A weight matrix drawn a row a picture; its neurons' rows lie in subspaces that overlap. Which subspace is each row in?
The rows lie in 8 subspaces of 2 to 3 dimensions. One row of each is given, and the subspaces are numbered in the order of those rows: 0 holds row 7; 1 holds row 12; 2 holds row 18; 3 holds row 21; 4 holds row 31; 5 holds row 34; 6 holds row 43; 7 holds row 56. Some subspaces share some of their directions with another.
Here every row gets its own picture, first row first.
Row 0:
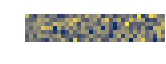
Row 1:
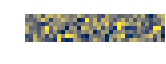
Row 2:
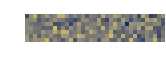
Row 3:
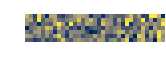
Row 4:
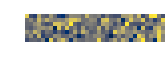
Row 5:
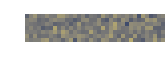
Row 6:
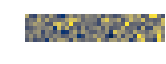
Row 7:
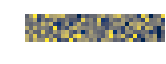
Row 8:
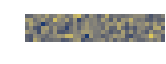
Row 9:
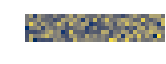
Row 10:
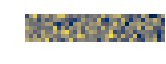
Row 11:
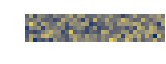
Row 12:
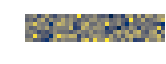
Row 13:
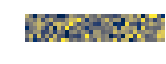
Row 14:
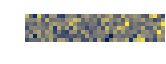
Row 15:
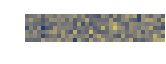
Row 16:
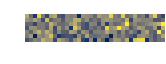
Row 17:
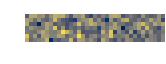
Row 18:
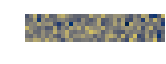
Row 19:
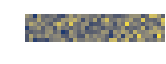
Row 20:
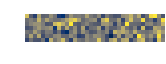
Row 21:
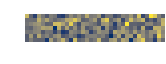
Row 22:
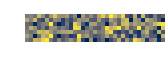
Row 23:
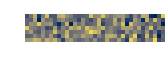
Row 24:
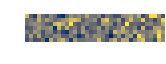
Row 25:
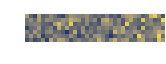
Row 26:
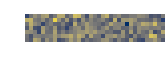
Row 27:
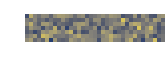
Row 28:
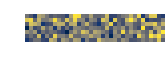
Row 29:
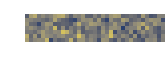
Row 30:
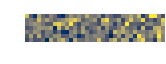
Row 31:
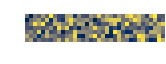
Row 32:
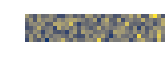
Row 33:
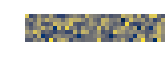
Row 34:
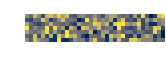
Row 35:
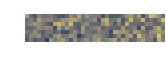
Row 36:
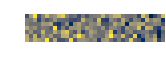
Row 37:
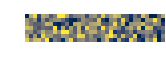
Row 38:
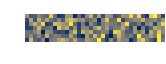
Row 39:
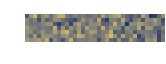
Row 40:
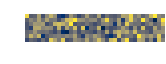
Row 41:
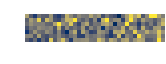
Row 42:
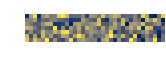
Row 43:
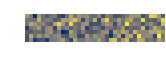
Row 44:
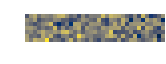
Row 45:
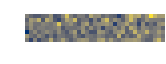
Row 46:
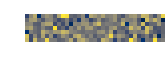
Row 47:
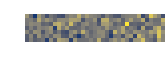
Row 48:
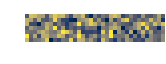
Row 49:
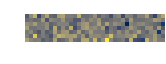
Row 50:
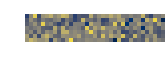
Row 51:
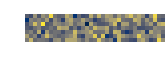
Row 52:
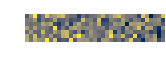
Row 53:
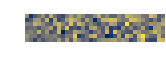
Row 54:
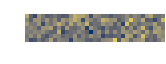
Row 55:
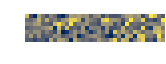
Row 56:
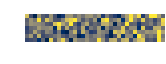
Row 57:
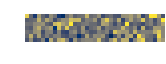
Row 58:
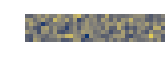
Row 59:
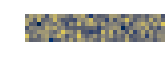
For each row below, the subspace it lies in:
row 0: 3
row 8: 5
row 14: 1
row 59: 2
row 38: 4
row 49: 1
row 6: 4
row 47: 0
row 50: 4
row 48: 2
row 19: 6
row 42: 7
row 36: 0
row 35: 1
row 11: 6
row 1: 5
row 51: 4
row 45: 7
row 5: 3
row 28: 5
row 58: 5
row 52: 0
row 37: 0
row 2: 3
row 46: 7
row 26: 5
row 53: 4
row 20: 0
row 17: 2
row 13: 5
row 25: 3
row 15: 3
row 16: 1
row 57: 5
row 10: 7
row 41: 7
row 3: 2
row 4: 6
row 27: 6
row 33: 6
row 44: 1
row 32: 4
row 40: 0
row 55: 4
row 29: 2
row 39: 7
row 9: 6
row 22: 1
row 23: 2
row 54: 4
